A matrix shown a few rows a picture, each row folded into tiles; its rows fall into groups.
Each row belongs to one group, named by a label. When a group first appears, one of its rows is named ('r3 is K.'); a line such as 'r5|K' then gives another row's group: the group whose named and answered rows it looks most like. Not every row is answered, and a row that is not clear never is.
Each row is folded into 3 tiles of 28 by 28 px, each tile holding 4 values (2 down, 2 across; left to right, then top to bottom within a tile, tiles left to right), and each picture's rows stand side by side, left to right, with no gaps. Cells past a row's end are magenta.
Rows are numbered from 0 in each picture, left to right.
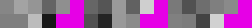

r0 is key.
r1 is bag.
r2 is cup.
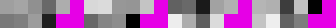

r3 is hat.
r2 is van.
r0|key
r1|key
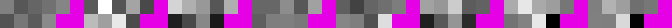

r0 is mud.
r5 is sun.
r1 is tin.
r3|bag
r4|cup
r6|key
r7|key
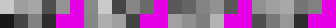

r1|tin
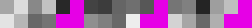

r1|cup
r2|van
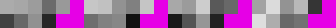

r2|sun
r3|hat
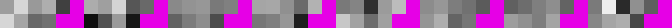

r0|hat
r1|sun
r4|van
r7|tin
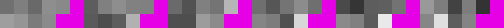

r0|van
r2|bag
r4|cup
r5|hat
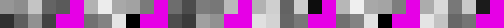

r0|sun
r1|key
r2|bag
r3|hat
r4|key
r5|hat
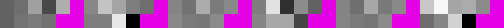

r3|tin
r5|key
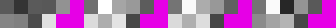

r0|cup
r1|tin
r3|tin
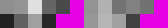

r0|sun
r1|tin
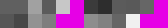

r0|bag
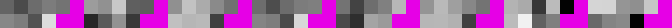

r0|cup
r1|sun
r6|hat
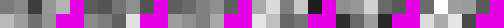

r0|van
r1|cup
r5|tin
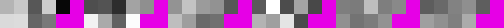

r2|hat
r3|tin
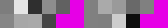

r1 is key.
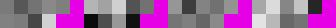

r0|cup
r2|mud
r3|hat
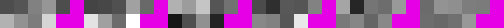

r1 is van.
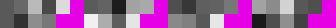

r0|bag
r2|cup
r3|sun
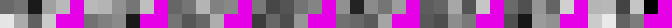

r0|van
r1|key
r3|mud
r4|mud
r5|bag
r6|bag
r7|hat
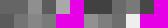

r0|bag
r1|cup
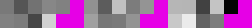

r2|hat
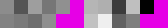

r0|mud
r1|hat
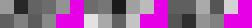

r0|mud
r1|van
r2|bag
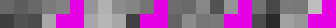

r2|bag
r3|bag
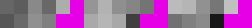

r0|bag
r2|key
